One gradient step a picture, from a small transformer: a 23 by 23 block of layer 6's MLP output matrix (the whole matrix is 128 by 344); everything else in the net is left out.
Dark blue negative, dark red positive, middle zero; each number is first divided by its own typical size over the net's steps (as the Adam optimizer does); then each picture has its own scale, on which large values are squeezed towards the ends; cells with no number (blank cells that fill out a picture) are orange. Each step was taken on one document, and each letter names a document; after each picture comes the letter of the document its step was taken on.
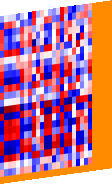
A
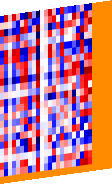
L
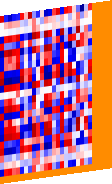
A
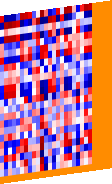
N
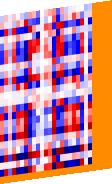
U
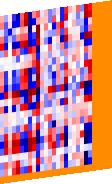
L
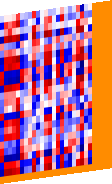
A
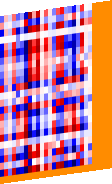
U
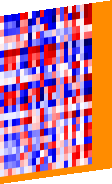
N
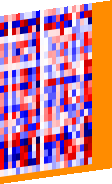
L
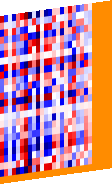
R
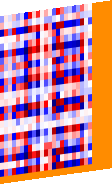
U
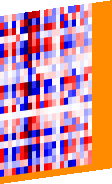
R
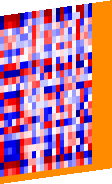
A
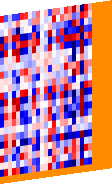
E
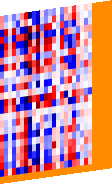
R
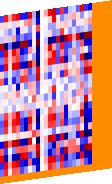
L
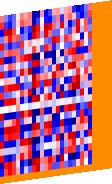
A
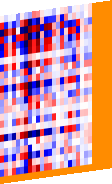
R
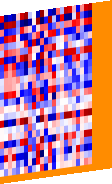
N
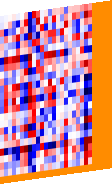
L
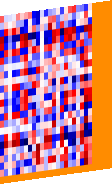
L
